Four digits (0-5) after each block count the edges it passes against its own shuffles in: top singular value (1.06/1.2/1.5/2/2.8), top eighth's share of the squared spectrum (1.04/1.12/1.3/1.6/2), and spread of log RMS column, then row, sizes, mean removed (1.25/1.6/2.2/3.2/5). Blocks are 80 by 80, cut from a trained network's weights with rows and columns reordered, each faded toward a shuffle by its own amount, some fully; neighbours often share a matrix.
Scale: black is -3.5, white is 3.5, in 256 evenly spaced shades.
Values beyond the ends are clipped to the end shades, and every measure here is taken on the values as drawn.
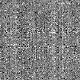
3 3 1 3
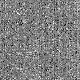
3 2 0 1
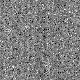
1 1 0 1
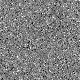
0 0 0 0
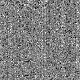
2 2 1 2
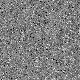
0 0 0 0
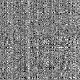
3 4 1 3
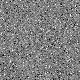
0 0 0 0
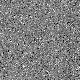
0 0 0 0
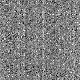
2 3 0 2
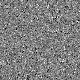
1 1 0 0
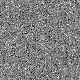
0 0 0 0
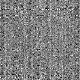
3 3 1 3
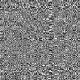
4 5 2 3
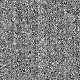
2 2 0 1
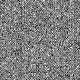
1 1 0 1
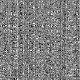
3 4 1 3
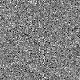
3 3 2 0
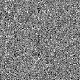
3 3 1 1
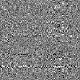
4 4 3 2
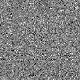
3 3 1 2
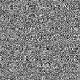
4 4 1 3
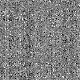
2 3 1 2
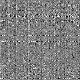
3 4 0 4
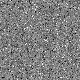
0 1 0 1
